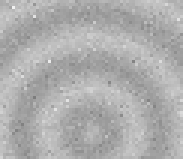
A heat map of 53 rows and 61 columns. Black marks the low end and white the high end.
No row or column stands out. Concentric rings centre on the bottom middle. The histogram is bell-shaped. There is no overall slope. On average the colour sits 70% of the way up the scale. No seam splits the table.
